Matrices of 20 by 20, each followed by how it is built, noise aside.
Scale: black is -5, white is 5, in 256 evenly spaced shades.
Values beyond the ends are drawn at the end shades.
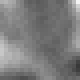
smooth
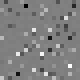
sparse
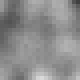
smooth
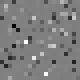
sparse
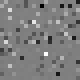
sparse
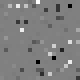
sparse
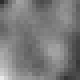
smooth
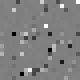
sparse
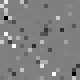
sparse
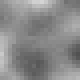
smooth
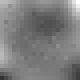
smooth
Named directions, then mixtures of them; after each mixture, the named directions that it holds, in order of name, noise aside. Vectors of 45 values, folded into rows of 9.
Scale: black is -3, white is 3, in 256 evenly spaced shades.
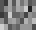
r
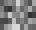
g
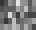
g, r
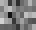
g, r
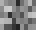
g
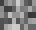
g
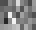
g, r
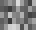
g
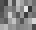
g, r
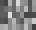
g, r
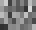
r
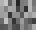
g, r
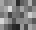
g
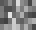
g, r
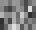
g, r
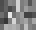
g, r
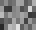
g, r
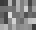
g, r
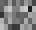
g, r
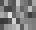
g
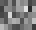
r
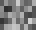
g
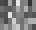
g, r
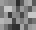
g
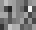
g, r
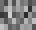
r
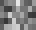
g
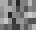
g, r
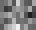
g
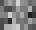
g
